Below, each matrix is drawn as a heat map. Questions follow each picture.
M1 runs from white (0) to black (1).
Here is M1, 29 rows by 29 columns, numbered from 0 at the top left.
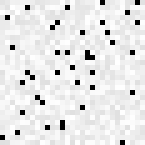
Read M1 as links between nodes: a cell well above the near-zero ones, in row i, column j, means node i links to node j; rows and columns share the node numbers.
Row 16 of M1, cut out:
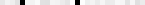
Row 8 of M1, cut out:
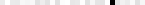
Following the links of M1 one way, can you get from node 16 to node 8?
yes
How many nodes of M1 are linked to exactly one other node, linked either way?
3
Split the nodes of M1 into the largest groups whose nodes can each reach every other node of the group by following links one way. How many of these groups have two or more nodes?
4
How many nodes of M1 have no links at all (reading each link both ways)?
1
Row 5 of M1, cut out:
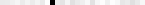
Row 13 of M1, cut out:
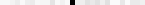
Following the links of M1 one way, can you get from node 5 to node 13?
yes
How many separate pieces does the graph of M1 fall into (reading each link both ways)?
4
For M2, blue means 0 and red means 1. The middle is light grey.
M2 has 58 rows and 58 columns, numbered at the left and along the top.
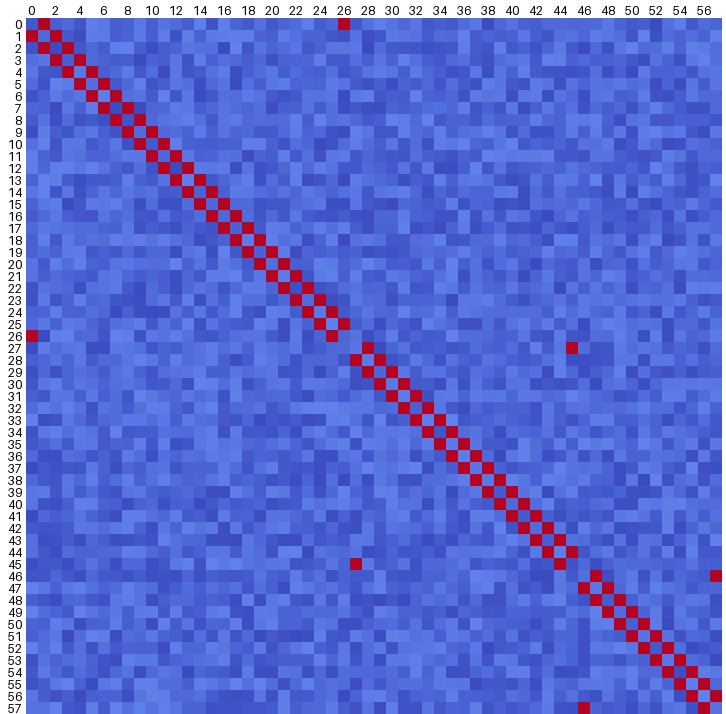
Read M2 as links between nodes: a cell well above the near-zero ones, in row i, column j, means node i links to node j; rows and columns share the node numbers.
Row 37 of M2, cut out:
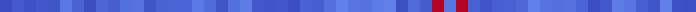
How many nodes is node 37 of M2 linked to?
2
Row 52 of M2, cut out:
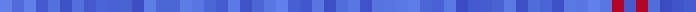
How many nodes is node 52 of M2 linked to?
2
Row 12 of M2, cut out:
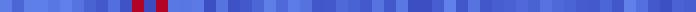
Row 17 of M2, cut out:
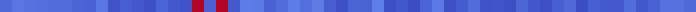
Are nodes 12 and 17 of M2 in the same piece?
yes
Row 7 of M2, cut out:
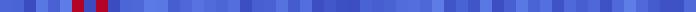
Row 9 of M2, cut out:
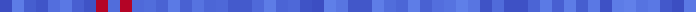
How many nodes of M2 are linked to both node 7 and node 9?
1
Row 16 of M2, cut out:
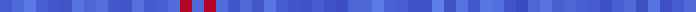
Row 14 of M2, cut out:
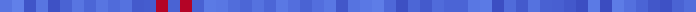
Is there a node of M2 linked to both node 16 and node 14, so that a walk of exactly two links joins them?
yes
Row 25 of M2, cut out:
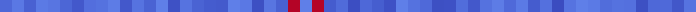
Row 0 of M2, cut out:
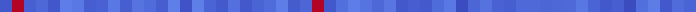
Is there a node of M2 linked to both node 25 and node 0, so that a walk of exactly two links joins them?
yes
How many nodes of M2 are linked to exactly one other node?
0
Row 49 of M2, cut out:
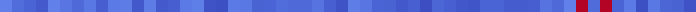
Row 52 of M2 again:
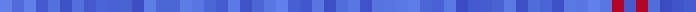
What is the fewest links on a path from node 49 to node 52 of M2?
3
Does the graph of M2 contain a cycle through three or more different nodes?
yes
